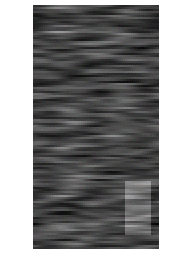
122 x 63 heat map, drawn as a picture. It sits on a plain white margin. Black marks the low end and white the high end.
Grain: streaks across. Mirror symmetry: none. Average level on the scale: 30%. Odd patch: higher, in the bottom right. Ninth with the highest average: bottom right.
